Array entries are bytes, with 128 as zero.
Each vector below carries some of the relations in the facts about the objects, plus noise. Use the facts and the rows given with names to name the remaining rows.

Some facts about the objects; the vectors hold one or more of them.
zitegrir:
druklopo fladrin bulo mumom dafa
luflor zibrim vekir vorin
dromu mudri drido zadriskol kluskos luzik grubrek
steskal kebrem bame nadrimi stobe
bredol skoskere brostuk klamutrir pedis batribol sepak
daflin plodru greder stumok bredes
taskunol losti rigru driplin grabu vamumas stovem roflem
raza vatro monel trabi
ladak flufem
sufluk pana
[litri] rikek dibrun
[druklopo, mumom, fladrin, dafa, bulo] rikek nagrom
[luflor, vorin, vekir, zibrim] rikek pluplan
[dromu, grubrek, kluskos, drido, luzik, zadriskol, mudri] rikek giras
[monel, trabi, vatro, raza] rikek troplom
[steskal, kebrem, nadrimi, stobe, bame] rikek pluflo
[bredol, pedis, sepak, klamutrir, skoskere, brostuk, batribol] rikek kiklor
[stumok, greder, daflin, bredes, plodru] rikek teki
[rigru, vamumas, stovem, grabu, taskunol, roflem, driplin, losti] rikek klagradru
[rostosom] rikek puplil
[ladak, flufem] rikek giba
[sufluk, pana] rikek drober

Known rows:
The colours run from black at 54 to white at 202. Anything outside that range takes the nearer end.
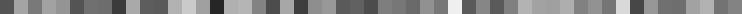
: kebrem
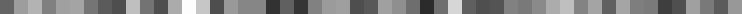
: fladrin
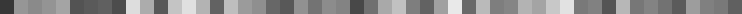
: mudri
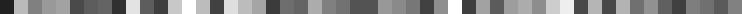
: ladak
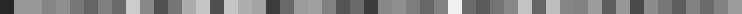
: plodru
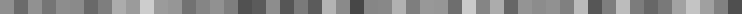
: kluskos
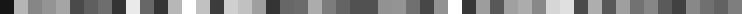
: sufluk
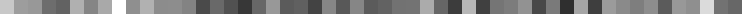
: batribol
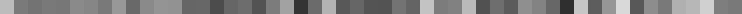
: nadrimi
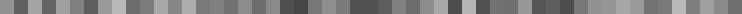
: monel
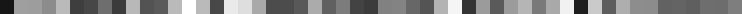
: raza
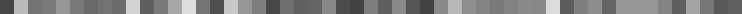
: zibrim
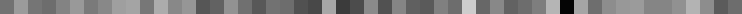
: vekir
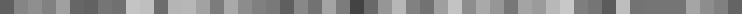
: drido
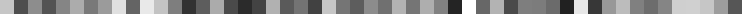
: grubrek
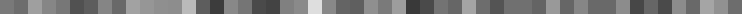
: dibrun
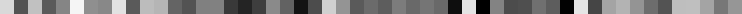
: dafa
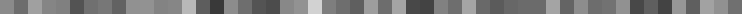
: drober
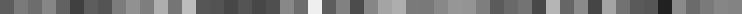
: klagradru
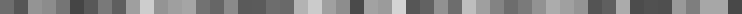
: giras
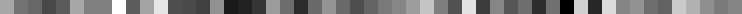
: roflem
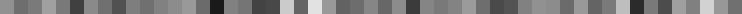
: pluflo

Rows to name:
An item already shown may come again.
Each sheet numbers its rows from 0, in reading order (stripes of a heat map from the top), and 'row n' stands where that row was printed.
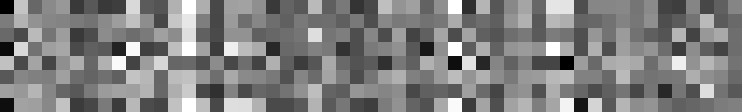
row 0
taskunol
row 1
brostuk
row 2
troplom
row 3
luflor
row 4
trabi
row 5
drido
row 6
kiklor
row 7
raza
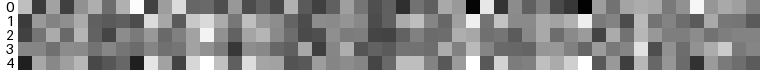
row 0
trabi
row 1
mudri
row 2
vatro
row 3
bame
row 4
dromu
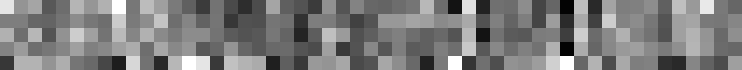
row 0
sepak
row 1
vamumas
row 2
mumom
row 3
vekir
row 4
druklopo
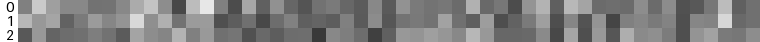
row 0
brostuk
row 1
pedis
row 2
grabu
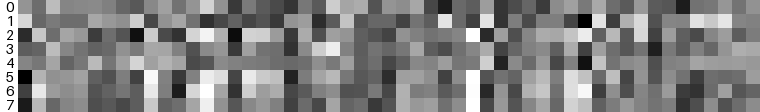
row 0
nagrom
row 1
stobe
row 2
steskal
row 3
teki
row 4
stumok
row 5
daflin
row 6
bredol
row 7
losti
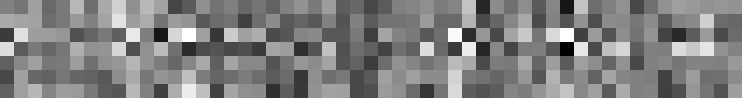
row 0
stumok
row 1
pedis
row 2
bredol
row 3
stobe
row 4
greder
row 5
driplin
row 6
fladrin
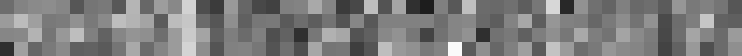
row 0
pluplan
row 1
klamutrir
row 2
bulo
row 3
rigru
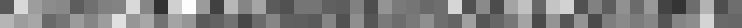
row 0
skoskere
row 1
pedis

